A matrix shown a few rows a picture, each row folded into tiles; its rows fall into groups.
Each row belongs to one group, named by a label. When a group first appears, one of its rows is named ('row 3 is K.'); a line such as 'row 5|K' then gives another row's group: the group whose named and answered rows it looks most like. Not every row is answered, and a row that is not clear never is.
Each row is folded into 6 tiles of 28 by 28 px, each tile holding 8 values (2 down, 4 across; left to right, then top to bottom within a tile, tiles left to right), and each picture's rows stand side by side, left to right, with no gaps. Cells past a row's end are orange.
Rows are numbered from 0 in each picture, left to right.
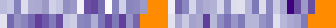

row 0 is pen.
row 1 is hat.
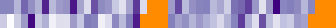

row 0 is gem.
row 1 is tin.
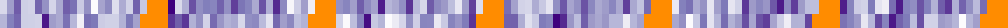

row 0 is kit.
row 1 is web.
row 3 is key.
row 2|gem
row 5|key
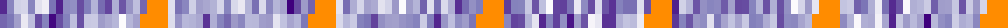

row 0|key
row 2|hat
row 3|key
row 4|web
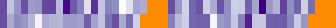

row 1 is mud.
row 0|web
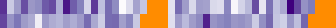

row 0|web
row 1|hat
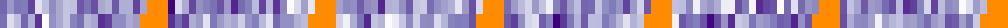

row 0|mud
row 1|web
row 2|gem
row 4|pen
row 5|web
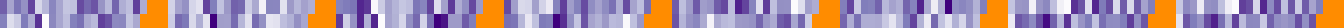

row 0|mud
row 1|kit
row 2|mud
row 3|key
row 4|web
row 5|tin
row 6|pen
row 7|pen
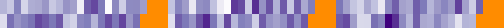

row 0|pen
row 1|pen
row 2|key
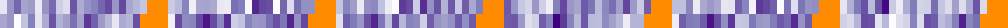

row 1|pen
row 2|pen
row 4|pen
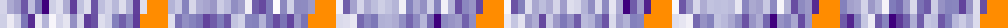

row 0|gem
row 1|pen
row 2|hat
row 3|hat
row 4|hat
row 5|key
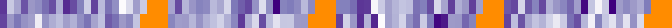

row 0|web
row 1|tin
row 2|mud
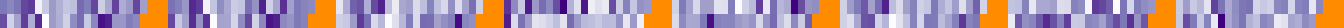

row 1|mud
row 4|hat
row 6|pen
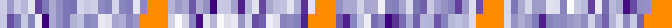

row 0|kit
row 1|gem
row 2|key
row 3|hat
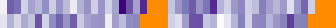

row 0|hat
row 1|gem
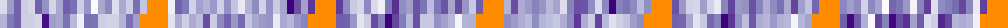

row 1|hat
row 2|key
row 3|tin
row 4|key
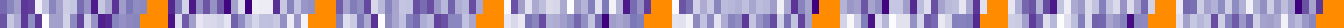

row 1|tin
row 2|mud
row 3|hat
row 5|gem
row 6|gem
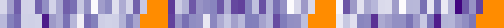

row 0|kit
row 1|web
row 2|hat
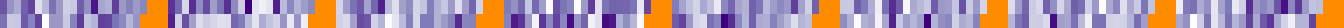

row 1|tin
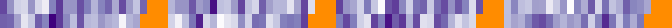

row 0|key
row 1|gem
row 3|hat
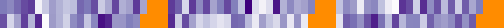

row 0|mud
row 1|tin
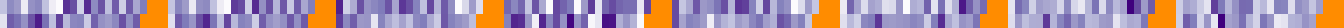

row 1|pen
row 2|web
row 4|web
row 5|hat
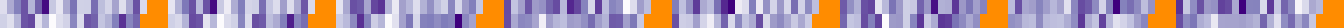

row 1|gem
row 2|gem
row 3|web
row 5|mud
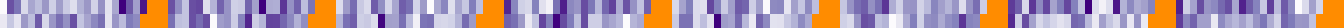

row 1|mud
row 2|kit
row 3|key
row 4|kit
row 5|gem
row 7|web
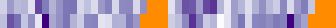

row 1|gem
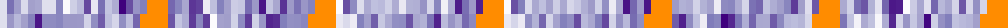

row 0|hat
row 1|mud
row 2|hat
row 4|key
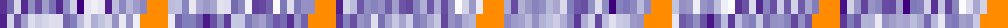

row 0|tin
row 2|web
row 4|pen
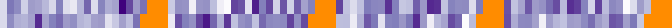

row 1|pen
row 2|mud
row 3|web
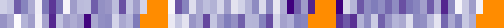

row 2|web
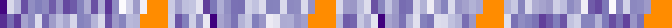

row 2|kit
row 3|pen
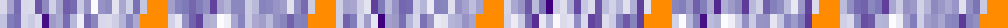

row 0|kit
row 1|gem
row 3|gem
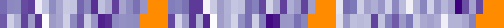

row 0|mud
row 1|mud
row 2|hat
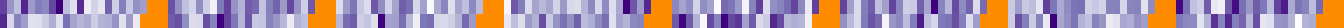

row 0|tin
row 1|key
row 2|kit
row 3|hat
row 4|key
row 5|mud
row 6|kit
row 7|key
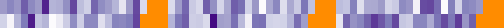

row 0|gem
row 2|pen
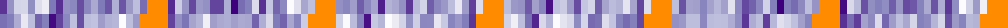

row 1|web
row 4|tin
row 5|web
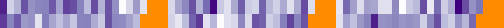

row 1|gem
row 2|hat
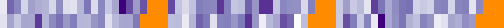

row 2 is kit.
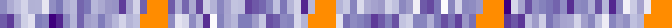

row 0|key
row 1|mud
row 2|pen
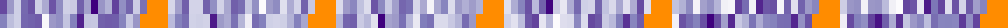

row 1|kit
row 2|kit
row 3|gem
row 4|pen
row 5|pen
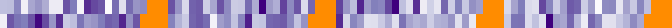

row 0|pen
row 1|mud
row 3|kit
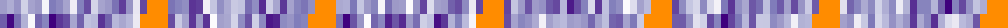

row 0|key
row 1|mud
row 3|web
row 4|key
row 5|tin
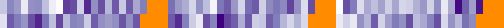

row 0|pen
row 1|key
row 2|hat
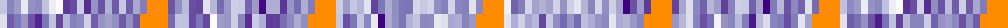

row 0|pen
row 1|mud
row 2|kit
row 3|hat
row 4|mud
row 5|pen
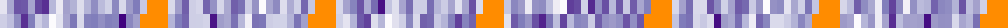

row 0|gem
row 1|kit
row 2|gem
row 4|kit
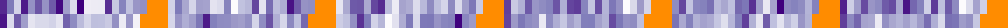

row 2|gem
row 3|web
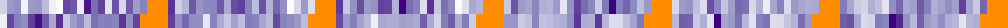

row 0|pen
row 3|tin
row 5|key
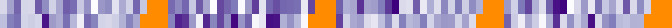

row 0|kit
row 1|key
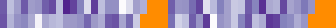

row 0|web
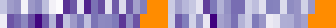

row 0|pen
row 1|kit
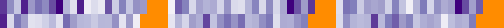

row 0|tin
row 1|hat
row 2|hat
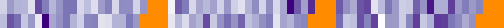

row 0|kit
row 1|hat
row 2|mud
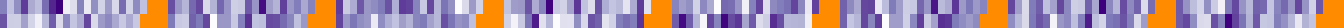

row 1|mud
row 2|web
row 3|gem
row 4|key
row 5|mud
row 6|mud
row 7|key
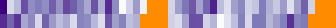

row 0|web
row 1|gem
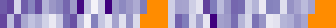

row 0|tin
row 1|kit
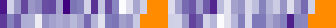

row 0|web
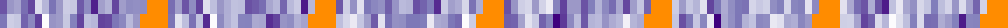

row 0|mud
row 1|mud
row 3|key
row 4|kit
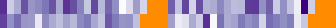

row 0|web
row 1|mud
